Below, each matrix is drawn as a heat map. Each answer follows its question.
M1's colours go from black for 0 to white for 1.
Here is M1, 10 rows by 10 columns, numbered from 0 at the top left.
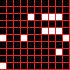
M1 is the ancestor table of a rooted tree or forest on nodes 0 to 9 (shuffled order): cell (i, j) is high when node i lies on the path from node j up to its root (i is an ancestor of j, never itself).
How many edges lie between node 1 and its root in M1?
0
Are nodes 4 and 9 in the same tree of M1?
no
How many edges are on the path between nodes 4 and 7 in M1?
1
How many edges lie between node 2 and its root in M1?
0
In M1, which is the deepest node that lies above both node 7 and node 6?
4
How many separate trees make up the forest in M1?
3
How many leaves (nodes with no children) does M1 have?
5
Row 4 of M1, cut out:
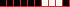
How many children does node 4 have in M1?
2
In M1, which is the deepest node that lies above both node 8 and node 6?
4
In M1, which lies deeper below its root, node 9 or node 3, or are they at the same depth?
the same depth
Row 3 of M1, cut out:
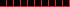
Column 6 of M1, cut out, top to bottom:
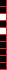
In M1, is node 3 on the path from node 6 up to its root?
no
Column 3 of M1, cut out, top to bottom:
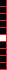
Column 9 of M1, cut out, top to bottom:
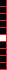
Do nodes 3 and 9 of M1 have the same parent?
yes
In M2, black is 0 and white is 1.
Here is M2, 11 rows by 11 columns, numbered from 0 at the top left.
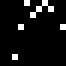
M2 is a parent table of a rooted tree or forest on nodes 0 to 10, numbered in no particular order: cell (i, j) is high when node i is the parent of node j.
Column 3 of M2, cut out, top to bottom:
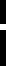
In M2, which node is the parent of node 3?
4
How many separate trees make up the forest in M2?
3
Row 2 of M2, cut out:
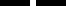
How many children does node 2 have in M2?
1
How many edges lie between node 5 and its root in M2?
2
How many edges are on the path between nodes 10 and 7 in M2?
3
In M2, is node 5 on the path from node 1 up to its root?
no
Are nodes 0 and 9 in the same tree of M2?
no
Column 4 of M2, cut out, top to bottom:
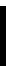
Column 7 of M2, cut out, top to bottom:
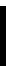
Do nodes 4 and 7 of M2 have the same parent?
yes
